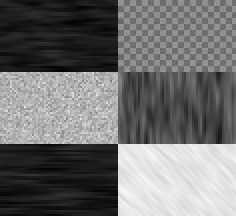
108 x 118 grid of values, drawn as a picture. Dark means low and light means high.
The table splits into 3 rows of 2 panels. Panel 1,1: very low, streaked across, faint in contrast. Panel 1,2: middling, checkered. Panel 2,1: high, fine-grained. Panel 2,2: low, streaked downward. Panel 3,1: very low, streaked across, faint in contrast. Panel 3,2: very high, slanting down to the right, faint in contrast.
